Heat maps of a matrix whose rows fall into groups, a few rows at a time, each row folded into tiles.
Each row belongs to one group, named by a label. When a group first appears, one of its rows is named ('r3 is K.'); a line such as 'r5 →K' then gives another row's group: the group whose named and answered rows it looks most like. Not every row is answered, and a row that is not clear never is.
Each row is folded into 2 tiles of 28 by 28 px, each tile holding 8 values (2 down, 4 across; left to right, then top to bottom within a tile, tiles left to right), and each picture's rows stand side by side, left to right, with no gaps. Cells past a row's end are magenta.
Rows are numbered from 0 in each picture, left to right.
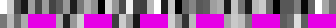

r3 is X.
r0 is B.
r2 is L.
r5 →L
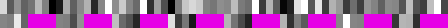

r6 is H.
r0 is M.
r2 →B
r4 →B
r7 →L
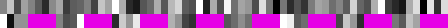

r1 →X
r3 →B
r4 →M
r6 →L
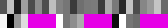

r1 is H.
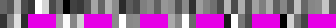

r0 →L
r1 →H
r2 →H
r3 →M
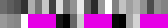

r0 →X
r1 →X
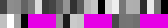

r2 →M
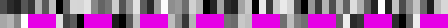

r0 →H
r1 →B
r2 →X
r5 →B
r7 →X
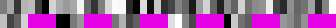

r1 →X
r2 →B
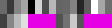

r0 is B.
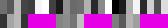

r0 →L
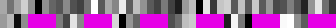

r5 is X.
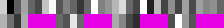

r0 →X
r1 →L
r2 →B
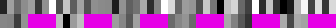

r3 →M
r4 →B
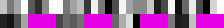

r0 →X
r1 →M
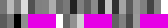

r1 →H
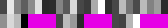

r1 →L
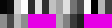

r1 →B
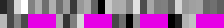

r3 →X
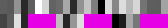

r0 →L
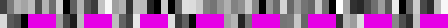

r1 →X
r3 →B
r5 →M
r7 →X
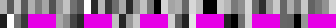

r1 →B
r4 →X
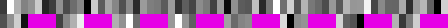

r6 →B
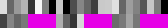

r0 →M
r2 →M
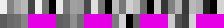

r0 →M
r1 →M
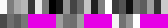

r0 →M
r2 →H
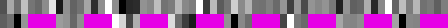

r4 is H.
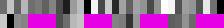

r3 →M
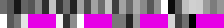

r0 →H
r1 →H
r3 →B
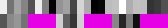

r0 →M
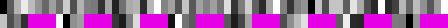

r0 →B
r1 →H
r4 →X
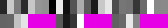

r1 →X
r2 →L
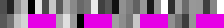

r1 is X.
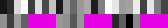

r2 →M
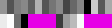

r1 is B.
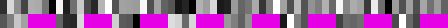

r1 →X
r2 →B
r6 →M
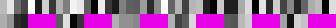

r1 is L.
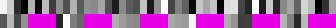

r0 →B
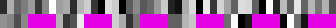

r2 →X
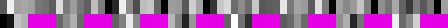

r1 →M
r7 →H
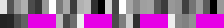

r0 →X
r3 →H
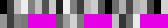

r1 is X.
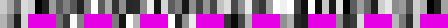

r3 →H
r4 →X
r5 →B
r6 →X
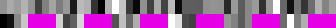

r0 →X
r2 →B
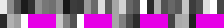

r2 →B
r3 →L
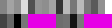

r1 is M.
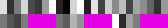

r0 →X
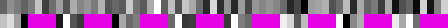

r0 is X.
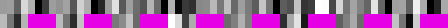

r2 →M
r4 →M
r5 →L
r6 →M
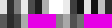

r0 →X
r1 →B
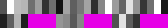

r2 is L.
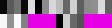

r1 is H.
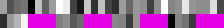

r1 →B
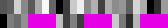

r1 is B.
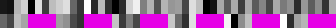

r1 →B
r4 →H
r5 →H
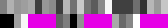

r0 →X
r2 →H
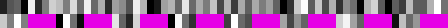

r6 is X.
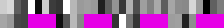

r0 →B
